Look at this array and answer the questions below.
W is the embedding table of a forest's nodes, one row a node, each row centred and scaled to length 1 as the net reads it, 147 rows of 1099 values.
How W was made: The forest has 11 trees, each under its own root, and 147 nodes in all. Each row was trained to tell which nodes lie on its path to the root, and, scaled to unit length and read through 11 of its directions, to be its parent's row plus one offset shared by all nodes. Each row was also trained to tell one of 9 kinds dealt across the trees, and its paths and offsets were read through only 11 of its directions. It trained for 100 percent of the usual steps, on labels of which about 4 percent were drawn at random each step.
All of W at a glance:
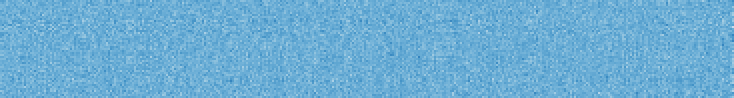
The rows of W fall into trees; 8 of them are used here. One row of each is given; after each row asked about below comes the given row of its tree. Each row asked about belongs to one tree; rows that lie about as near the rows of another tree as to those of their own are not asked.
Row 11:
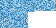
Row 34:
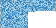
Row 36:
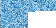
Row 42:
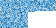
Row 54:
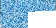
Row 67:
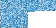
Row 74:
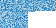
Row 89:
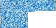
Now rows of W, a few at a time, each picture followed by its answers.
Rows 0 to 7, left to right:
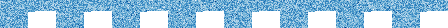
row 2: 42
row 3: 36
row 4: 74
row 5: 42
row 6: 42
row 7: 89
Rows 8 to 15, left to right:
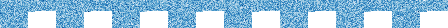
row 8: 54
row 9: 42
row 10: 54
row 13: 74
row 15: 36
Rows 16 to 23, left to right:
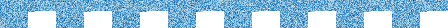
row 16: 11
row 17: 67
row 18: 67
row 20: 54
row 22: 34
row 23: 36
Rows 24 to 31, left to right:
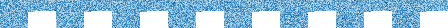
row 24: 54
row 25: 74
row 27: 54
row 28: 74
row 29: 36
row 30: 67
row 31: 67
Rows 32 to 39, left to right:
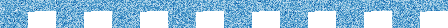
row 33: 74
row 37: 36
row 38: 36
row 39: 74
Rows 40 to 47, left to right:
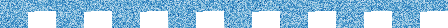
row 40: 67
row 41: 74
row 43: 36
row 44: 11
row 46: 74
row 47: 54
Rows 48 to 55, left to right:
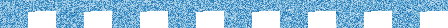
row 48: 36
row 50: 34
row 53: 36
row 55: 11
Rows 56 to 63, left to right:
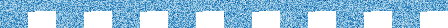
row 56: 67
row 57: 54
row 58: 74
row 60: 36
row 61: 54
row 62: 67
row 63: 54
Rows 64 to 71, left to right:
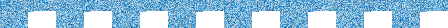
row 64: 74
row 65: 11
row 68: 74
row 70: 74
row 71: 67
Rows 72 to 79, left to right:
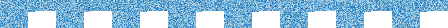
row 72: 36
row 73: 34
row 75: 74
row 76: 89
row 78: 54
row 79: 11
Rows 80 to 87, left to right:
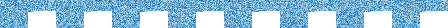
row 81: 54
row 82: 89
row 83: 11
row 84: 67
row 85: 67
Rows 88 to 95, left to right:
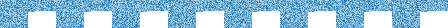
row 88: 11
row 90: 36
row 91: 36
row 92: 74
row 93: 42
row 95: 67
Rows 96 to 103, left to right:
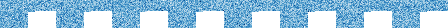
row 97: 54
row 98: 74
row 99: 89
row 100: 67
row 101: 89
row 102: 89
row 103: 54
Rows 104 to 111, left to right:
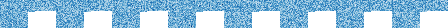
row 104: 67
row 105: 89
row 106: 36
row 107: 36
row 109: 42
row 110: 11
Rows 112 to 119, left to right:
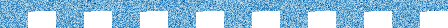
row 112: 74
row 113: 67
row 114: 36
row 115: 42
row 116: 54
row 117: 67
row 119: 54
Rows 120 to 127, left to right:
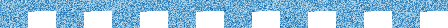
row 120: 89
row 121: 36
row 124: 89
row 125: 67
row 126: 34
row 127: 74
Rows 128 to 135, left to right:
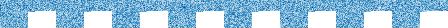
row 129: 74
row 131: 54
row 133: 74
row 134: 67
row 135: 54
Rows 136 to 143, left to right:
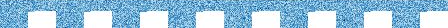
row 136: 11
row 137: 36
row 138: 67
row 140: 54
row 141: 36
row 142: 67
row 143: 11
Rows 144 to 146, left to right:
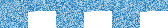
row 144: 34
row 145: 54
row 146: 11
